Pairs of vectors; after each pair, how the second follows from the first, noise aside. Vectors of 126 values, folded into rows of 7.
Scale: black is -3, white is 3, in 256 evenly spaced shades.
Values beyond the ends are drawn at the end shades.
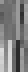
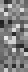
shuffled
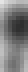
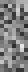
shuffled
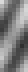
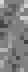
partly zeroed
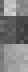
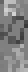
partly zeroed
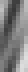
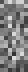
shuffled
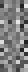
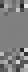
partly zeroed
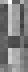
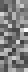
shuffled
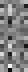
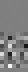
partly zeroed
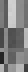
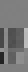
partly zeroed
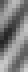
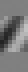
partly zeroed
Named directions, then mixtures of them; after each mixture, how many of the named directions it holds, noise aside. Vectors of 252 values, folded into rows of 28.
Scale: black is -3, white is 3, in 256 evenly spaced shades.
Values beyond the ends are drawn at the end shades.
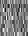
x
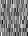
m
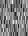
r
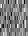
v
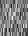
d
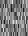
one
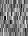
three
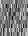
one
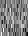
three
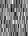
one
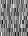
one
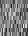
one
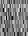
one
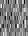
one
